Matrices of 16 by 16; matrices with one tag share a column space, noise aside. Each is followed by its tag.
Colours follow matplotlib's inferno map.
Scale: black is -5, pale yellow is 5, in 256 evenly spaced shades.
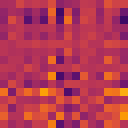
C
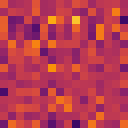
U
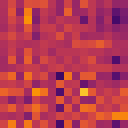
C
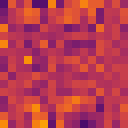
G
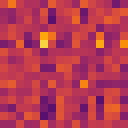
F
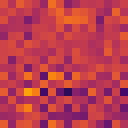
C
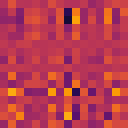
C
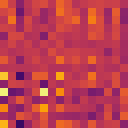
C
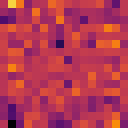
G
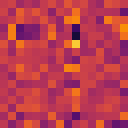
U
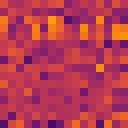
U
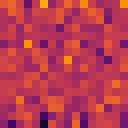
G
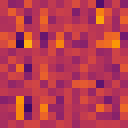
F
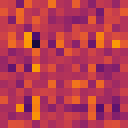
F
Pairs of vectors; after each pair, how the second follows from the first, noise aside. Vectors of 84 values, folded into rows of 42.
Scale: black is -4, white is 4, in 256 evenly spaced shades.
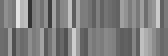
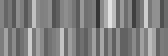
shuffled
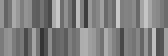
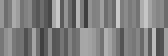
copied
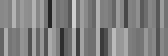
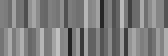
shuffled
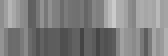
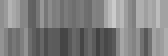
copied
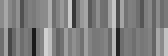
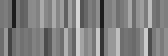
shuffled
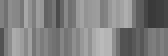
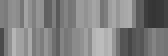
copied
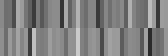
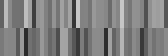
wrapped around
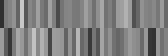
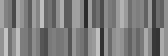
shuffled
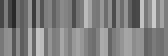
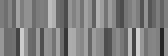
shuffled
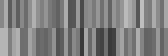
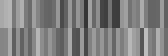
wrapped around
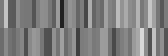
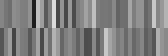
shuffled
